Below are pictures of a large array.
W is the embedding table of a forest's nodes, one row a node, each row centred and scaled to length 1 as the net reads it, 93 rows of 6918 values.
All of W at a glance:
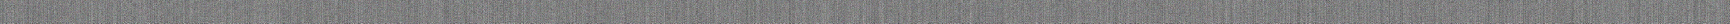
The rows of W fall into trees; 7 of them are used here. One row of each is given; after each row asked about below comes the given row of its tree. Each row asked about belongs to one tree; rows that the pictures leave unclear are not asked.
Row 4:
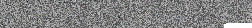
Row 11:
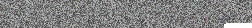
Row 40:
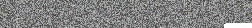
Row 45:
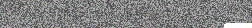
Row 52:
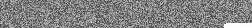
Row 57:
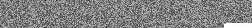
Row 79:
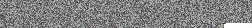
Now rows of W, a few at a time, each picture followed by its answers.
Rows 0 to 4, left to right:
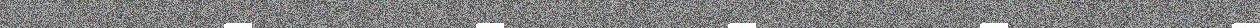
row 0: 11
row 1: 40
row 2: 11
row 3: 45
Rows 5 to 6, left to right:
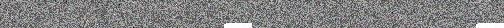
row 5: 52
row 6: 11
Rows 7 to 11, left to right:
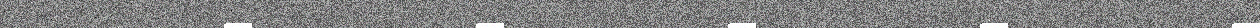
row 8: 57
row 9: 11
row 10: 52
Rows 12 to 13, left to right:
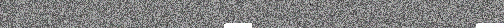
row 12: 40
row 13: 57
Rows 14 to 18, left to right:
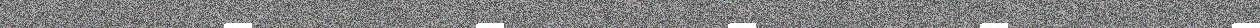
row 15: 79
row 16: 52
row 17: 4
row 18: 4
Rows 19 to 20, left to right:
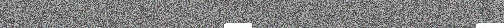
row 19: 79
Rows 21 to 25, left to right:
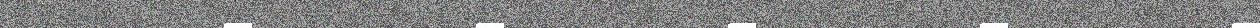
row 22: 45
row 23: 79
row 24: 45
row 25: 45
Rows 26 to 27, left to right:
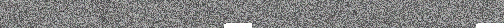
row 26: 52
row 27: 57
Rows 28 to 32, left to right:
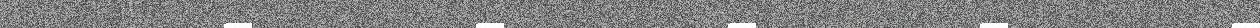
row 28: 4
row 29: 40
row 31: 40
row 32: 57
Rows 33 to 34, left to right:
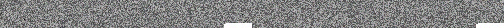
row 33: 45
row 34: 52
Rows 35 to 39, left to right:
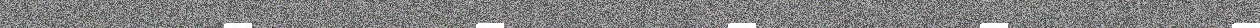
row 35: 57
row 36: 11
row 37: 57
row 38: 11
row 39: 4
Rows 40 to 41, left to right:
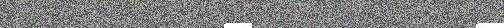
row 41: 11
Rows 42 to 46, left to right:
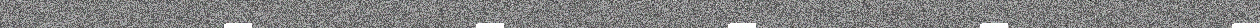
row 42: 52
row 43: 45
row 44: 45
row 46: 11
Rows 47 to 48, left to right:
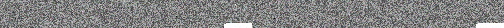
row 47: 52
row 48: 11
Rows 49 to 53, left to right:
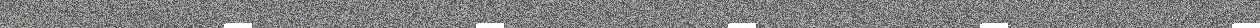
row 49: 45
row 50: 40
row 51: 57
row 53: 11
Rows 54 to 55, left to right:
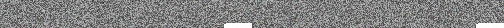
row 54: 52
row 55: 52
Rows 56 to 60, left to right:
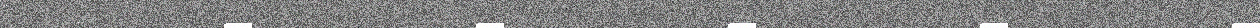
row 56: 52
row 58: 45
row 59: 57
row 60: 57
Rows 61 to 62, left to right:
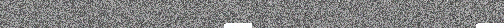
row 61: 11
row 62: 40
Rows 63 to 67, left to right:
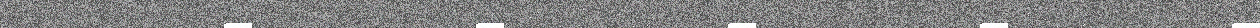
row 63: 52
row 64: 52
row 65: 40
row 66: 4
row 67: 4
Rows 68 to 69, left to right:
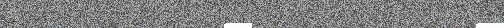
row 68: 79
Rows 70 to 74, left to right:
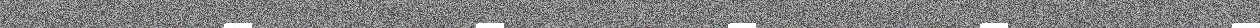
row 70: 57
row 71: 45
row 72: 52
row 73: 57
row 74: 57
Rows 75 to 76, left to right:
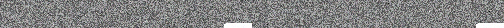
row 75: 45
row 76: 40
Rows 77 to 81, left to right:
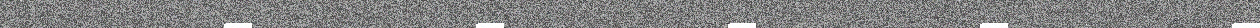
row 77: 57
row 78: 4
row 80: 52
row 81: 45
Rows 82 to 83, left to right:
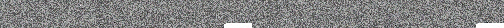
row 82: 52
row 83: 57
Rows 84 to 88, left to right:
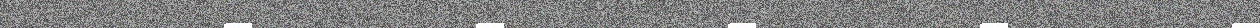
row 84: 40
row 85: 4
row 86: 4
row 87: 79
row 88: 57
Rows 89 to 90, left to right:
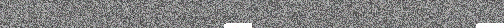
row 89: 11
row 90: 57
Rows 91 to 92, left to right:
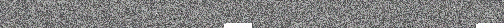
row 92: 52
